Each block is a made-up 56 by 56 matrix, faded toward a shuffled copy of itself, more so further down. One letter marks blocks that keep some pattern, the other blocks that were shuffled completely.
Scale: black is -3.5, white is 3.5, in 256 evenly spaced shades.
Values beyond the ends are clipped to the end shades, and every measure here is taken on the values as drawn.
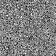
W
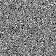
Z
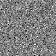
W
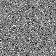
Z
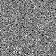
W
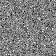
Z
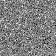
Z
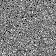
Z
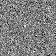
Z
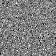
W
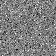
Z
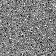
Z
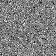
Z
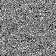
W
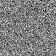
W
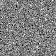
Z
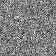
Z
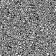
W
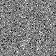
Z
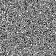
Z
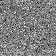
Z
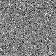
W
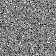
Z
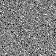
W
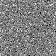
W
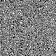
W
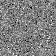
Z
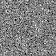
W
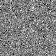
W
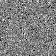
W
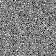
W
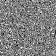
Z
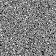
Z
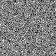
W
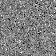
W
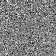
W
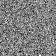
Z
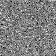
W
